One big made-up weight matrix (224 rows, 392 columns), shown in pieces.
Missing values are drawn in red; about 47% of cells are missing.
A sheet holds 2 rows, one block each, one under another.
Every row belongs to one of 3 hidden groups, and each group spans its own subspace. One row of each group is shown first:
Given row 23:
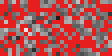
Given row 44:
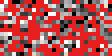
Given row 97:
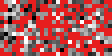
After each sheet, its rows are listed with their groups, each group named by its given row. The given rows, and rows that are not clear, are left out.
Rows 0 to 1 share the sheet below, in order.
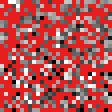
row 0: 97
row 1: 23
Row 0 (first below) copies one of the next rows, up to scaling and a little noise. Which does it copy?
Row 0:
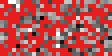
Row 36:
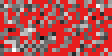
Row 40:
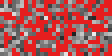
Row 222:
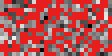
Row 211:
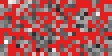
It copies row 211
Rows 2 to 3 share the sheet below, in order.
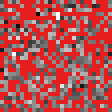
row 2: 23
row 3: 44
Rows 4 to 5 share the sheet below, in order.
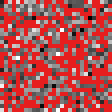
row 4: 44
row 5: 44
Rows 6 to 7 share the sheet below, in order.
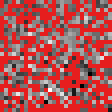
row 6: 23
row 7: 44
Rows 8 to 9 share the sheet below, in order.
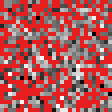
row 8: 97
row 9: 97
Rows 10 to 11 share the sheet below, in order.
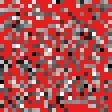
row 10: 97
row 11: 97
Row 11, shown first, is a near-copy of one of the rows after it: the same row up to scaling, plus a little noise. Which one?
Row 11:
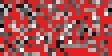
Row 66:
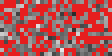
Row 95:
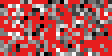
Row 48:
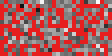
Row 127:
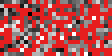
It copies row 127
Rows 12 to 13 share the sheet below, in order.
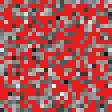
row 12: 23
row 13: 44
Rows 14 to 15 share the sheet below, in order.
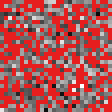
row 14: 97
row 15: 44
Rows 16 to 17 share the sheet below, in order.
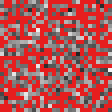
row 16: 23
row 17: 97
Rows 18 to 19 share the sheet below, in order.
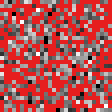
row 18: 97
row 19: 44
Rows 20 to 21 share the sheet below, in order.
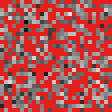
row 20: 23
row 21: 97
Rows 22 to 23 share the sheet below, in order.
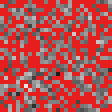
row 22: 44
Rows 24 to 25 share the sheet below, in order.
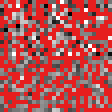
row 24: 23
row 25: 97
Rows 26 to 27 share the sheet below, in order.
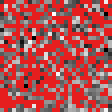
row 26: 44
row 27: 23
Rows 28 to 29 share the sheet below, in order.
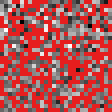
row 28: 23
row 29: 44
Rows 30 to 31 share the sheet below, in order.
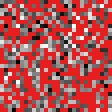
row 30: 44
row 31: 23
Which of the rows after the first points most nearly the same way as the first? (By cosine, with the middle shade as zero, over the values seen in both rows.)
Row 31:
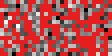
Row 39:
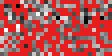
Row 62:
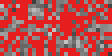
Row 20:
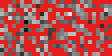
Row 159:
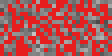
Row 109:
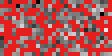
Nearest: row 39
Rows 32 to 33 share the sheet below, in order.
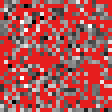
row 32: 23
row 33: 23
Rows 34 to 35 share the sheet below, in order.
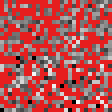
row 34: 44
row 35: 44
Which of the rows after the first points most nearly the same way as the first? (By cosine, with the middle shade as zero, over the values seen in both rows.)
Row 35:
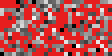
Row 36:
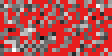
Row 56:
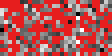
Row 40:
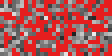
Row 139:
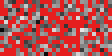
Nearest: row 139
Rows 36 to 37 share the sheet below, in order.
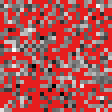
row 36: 97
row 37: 44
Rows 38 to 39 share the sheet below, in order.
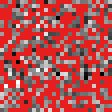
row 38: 23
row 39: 23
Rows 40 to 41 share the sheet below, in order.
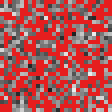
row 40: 97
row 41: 44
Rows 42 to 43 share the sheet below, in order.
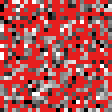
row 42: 44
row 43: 44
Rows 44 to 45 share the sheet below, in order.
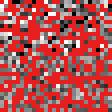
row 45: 97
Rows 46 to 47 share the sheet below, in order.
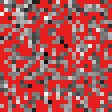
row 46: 97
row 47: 97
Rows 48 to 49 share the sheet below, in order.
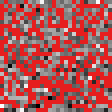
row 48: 97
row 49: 23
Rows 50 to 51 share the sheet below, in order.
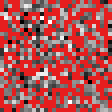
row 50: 23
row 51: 23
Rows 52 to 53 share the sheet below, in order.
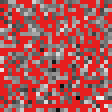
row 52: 44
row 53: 44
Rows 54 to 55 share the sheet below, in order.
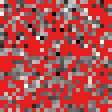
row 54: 44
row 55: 23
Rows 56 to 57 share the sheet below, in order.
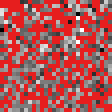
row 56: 44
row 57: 97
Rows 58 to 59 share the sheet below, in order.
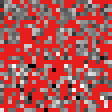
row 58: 44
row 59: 44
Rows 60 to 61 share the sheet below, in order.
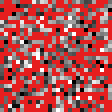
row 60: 97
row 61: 97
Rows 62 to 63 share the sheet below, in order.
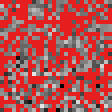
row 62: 44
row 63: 44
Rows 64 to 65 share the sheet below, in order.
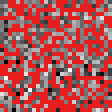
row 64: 23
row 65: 23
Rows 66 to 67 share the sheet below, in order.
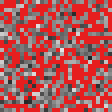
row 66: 97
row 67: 44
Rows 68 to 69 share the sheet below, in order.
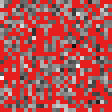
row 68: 44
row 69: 97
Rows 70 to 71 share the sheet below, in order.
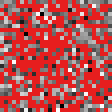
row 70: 23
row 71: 97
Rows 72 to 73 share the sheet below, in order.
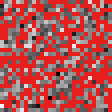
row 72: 44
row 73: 23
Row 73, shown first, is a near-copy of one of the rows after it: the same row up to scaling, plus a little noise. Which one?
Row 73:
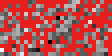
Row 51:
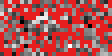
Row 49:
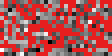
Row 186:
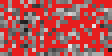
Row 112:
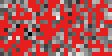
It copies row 49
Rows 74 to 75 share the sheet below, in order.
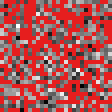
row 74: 23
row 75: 44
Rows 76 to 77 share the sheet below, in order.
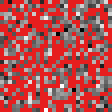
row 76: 97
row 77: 44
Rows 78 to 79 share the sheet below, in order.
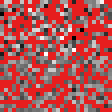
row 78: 44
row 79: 44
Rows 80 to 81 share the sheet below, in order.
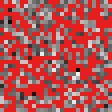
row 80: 97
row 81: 44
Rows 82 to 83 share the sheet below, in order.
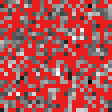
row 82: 44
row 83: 23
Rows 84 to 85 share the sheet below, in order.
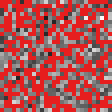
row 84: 23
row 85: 97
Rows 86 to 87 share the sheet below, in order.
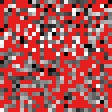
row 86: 44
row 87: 44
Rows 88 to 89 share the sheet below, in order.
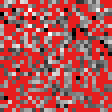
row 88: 44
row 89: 97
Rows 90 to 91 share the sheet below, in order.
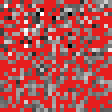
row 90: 23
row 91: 23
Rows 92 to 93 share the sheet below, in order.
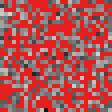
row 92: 97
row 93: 97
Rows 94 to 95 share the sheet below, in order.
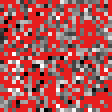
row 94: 23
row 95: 97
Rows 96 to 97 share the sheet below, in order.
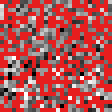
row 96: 44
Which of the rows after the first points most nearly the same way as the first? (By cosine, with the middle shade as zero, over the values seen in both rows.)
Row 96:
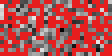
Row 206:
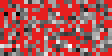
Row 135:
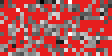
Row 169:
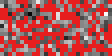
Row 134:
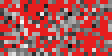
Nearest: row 169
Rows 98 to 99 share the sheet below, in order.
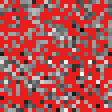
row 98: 44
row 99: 44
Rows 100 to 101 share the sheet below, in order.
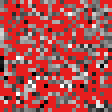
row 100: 23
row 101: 44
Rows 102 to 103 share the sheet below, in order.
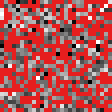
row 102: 44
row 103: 97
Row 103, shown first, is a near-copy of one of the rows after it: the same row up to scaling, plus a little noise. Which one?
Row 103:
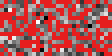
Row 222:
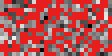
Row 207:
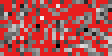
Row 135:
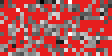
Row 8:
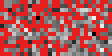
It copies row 222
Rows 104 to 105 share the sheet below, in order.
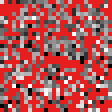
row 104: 44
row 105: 97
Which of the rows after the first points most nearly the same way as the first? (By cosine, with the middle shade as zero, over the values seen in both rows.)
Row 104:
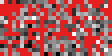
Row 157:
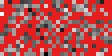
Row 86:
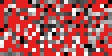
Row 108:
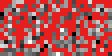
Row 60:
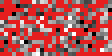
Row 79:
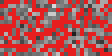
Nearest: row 157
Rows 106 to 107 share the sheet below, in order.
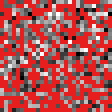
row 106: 97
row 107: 23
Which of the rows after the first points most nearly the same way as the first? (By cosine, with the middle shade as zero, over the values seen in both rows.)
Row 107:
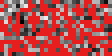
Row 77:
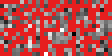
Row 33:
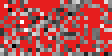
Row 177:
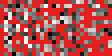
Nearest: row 177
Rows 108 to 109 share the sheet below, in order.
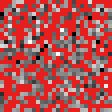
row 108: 44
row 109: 97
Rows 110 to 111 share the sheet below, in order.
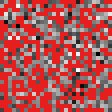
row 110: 23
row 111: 44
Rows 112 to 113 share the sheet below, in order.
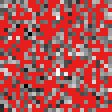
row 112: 23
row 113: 23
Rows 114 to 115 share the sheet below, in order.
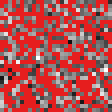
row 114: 97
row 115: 97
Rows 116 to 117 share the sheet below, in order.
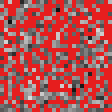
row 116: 97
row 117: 44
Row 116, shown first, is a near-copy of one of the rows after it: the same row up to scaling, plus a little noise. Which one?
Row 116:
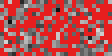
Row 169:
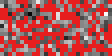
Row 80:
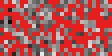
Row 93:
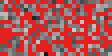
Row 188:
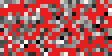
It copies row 80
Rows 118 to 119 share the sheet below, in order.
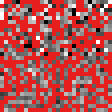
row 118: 44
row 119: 97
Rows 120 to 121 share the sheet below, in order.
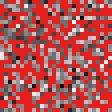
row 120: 44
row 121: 44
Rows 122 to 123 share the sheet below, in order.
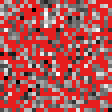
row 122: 23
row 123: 23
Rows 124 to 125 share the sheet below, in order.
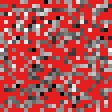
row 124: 23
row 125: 44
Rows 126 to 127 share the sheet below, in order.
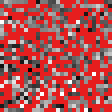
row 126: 97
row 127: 97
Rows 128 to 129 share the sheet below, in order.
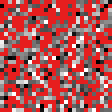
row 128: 44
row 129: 97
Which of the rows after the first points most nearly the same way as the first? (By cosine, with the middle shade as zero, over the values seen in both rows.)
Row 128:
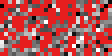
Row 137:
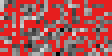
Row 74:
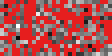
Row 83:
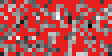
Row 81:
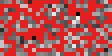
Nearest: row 81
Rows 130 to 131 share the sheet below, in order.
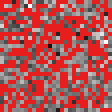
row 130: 97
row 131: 44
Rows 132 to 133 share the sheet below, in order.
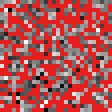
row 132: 97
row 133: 44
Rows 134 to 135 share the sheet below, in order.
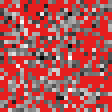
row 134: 23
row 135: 97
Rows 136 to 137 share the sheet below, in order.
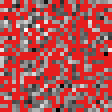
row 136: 23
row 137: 44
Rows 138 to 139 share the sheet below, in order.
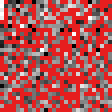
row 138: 44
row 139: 44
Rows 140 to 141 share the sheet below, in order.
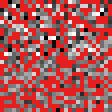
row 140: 97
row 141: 44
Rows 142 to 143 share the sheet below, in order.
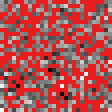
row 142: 97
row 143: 44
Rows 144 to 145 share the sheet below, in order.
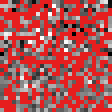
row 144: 44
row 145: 23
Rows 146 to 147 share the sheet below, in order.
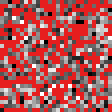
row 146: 97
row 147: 44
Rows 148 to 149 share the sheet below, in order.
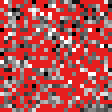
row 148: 44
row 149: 97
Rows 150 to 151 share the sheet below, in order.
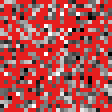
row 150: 44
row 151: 23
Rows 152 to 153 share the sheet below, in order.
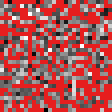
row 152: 97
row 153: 44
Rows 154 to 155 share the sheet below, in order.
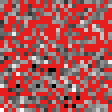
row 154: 97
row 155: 44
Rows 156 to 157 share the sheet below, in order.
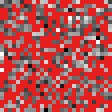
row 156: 23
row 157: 44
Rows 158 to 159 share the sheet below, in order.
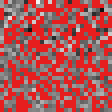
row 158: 97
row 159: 97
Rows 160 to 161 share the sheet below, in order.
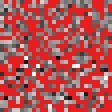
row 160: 97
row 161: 97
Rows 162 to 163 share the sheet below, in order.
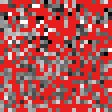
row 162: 23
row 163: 97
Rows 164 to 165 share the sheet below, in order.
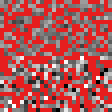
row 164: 97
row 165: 97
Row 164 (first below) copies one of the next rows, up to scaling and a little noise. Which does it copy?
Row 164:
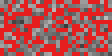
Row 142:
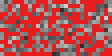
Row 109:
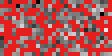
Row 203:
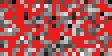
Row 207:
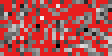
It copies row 142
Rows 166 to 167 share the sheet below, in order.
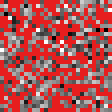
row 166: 97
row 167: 44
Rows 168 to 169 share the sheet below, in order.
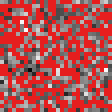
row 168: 23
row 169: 97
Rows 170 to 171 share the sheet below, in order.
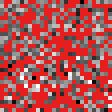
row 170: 97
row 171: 23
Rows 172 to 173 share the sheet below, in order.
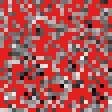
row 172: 23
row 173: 97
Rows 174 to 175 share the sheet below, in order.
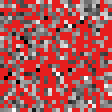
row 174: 97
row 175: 23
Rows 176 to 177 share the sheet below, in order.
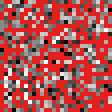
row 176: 97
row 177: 23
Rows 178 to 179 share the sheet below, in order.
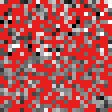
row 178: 97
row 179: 44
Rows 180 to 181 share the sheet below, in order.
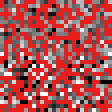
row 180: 44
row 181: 23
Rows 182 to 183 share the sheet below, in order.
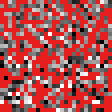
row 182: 44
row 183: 44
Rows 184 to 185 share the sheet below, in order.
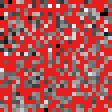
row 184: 97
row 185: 44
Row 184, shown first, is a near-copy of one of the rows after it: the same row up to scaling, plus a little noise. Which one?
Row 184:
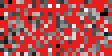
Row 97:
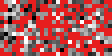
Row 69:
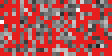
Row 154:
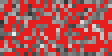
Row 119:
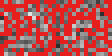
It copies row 119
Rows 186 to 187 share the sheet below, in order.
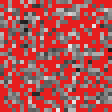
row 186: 23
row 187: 44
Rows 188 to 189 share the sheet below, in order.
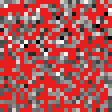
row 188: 97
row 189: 23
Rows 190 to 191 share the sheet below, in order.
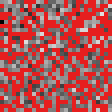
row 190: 97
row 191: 44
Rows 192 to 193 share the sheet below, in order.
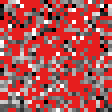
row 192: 44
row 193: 44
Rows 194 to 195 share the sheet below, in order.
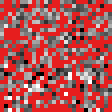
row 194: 44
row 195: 23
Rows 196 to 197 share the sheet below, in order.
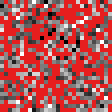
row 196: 44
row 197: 97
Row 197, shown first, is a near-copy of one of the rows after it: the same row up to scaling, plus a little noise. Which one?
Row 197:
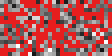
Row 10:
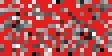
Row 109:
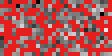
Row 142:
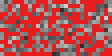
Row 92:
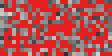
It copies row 10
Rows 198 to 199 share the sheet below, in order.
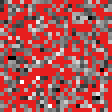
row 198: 44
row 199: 97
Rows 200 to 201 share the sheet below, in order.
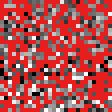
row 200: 23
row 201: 44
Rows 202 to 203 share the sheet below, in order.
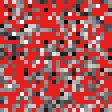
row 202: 97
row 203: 97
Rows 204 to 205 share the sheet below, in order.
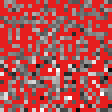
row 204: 44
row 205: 97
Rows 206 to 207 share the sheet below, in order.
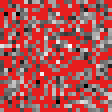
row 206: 97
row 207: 97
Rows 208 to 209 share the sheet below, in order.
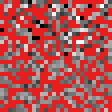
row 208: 44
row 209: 23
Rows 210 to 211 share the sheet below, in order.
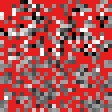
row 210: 97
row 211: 97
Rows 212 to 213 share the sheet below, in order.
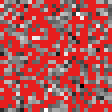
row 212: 44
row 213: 44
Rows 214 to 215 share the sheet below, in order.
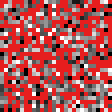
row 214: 44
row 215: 23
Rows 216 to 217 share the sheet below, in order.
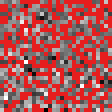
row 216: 23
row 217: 97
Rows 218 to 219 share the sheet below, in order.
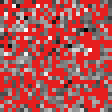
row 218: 97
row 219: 97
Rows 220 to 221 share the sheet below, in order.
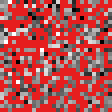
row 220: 97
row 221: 23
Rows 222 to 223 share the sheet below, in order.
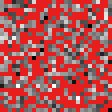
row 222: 97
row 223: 44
